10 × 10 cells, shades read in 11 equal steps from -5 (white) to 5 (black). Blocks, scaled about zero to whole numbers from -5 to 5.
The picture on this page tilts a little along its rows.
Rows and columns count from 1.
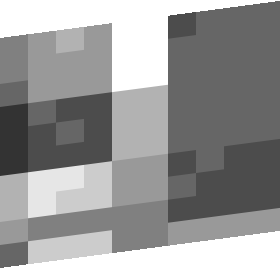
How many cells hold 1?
29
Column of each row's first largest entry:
7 7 1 1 1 1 7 8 7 1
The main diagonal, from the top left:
0 -1 -1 2 -2 -2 2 2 2 -1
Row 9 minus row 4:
-4 -1 -2 -2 2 2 1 1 1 1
